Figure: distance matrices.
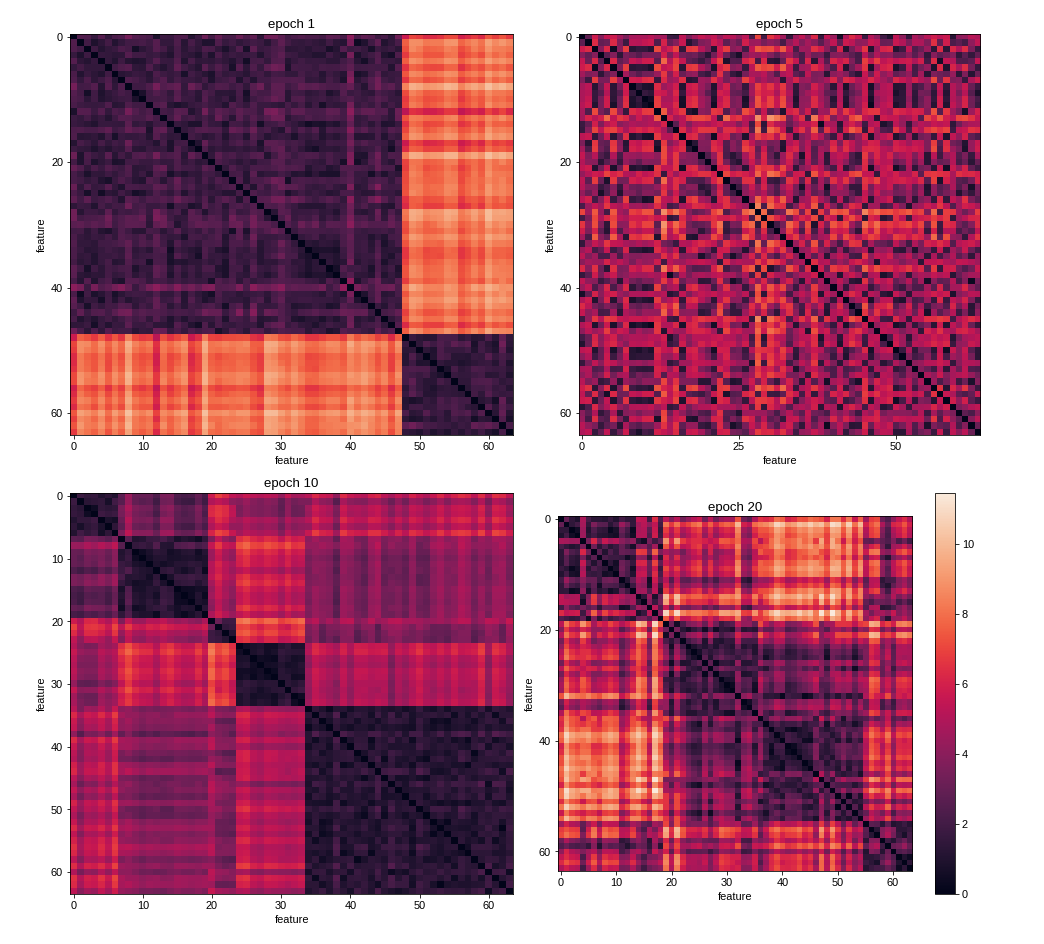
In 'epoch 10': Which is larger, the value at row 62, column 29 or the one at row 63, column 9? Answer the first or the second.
the first
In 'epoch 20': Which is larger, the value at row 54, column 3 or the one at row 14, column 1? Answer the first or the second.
the first
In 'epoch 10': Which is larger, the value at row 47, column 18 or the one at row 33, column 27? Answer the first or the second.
the first
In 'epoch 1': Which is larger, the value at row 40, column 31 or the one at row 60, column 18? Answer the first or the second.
the second
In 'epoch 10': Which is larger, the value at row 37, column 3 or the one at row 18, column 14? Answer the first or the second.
the first
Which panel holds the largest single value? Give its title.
epoch 20
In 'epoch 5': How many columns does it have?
64
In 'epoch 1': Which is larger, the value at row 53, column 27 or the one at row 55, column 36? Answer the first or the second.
the second
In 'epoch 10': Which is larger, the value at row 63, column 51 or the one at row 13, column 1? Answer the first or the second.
the second
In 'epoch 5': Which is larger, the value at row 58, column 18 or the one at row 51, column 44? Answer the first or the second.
the first
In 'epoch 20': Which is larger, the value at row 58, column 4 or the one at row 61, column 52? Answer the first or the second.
the second
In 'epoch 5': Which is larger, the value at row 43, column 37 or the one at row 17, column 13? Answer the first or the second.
the second
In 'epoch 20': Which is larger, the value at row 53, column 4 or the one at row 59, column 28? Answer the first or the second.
the first
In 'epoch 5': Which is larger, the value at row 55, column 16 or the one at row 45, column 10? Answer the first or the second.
the second
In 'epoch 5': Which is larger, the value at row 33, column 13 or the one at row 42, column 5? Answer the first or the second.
the first
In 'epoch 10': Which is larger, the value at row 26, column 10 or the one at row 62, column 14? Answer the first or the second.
the first
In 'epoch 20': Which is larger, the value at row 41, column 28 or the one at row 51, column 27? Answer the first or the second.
the first
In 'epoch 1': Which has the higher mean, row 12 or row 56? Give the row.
56
